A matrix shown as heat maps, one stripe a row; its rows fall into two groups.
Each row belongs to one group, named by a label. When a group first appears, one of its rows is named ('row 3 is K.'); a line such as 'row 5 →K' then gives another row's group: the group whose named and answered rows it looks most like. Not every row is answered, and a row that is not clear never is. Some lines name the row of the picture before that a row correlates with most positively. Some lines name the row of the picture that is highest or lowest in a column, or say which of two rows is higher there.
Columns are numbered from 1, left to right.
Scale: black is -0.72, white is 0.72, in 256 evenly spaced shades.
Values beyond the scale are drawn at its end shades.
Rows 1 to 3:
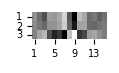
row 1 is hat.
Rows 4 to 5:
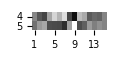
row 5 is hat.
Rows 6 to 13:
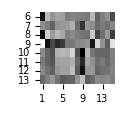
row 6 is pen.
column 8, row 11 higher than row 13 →No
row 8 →pen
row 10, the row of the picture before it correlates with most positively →4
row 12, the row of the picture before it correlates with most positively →4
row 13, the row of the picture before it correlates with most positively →5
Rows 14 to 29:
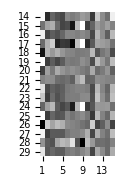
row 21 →hat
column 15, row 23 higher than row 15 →Yes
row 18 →pen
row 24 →hat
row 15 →hat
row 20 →pen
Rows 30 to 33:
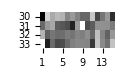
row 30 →pen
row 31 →hat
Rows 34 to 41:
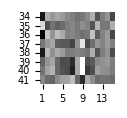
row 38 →pen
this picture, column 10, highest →41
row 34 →pen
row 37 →hat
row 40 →hat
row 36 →pen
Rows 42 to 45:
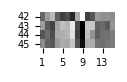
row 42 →hat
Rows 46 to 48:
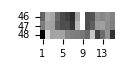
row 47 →hat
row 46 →hat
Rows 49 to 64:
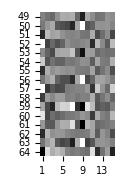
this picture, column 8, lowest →59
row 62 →pen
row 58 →pen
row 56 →hat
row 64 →pen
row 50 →hat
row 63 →hat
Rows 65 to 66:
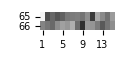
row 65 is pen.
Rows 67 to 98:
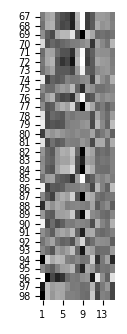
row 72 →hat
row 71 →hat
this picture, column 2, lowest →96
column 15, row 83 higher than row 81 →No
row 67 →hat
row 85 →hat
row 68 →hat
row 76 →hat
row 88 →pen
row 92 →hat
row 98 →pen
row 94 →pen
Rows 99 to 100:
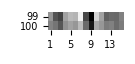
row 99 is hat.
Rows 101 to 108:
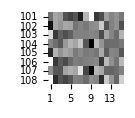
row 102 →pen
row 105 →pen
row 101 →hat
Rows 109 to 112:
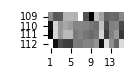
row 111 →pen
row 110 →pen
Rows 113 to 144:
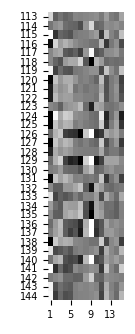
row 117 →hat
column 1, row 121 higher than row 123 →No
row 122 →pen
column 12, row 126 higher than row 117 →Yes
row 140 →hat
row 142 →hat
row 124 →pen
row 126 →hat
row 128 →pen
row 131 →pen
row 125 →pen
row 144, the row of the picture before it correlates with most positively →112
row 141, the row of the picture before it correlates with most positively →112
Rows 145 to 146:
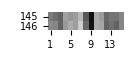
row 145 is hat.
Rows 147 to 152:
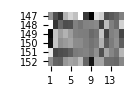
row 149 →pen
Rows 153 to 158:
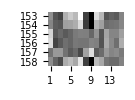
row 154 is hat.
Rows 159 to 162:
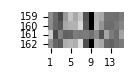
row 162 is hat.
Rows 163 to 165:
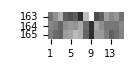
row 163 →hat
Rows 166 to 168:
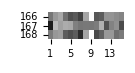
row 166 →hat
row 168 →hat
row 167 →pen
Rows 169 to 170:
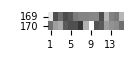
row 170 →hat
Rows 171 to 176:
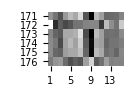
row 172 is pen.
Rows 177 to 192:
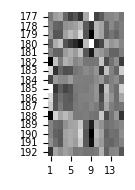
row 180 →hat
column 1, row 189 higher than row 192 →Yes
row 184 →pen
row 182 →pen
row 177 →hat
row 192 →pen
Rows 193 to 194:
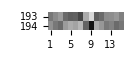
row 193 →hat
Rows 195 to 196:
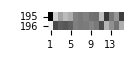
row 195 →pen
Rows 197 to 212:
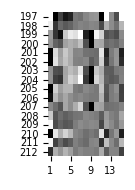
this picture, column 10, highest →199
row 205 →pen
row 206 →pen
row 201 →pen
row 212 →pen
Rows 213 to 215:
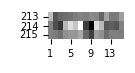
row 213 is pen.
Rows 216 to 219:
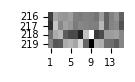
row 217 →pen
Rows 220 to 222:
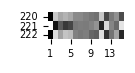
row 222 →pen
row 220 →pen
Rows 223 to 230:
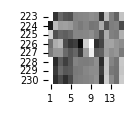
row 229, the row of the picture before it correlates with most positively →221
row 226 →hat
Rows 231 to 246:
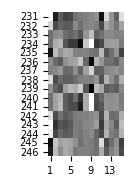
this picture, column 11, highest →245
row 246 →pen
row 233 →hat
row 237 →hat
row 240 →hat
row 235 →pen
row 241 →hat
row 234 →hat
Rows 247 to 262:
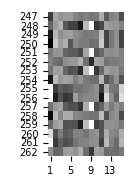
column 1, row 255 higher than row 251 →Yes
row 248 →hat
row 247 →pen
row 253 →hat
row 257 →hat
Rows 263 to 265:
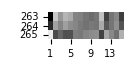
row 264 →pen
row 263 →pen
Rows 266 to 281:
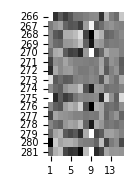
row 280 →pen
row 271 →pen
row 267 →hat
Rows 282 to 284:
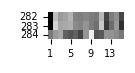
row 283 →pen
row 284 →hat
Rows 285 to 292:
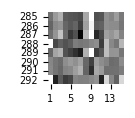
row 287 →hat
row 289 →hat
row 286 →hat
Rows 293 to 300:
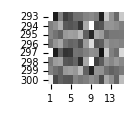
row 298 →hat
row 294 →hat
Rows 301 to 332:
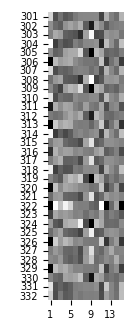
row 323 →pen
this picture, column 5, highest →322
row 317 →hat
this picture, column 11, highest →322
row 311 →pen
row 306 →pen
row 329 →pen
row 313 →pen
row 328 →hat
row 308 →hat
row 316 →pen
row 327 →hat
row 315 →hat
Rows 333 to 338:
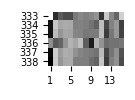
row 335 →pen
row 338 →pen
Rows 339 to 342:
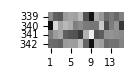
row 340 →pen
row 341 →hat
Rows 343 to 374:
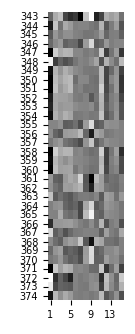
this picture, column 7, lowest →343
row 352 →pen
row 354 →pen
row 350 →pen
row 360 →pen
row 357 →hat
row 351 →pen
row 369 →hat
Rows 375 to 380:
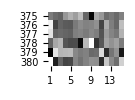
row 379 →pen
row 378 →hat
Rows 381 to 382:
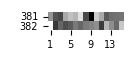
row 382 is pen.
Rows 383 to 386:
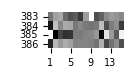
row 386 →pen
